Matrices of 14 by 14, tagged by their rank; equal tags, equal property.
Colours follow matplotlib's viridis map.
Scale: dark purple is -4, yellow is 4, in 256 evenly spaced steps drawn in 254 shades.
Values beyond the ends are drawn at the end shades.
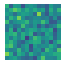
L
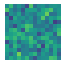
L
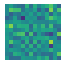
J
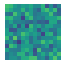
L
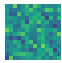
L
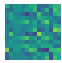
J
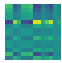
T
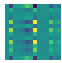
T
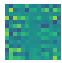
J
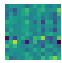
J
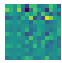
J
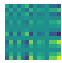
T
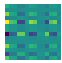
T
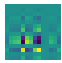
T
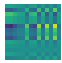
T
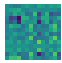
J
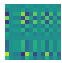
T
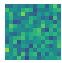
L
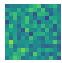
L
